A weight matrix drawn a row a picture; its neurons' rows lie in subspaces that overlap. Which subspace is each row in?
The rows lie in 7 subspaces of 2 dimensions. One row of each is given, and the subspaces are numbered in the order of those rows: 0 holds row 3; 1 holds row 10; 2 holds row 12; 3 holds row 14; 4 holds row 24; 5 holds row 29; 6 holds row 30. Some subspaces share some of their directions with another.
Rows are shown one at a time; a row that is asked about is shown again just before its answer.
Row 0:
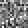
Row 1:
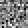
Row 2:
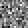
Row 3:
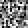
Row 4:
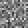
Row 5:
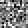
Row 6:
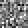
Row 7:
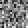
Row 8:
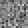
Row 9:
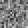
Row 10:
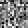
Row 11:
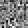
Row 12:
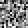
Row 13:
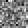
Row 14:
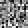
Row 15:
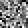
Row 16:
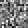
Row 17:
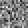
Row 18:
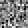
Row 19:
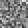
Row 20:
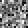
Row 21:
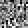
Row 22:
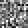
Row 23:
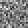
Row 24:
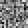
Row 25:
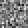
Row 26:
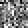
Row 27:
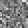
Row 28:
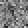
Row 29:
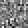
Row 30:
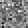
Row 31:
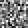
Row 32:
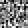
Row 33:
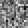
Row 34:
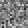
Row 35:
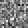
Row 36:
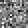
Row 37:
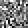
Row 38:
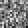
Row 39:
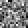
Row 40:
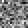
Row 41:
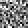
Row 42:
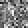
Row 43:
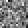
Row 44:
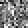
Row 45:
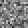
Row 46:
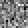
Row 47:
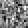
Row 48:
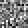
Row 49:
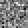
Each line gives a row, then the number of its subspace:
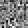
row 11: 5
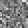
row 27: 4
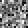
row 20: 3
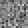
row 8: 3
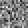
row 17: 0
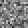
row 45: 3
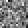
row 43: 2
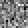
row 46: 6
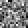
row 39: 2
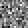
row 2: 0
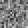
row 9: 2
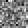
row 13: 2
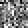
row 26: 1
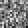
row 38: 2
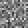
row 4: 0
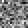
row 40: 3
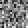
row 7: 2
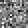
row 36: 6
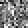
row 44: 1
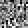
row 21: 5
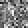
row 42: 1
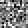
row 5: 6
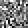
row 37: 5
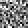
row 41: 5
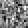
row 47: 6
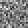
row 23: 5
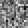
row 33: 6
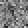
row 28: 1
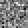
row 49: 5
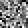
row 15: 4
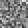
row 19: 4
